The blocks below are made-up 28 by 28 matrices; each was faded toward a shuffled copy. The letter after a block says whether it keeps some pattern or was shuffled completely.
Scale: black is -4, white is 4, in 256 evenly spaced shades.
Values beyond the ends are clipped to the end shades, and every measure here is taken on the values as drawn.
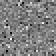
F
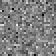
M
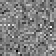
F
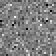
F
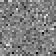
M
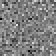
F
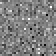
F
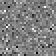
F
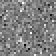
F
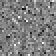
M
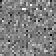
M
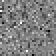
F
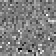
M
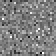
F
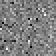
F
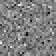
F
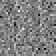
F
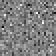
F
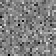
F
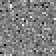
M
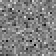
F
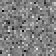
M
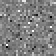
F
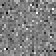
M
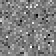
M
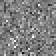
M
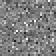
M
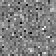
F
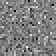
F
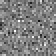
F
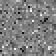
M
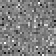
F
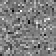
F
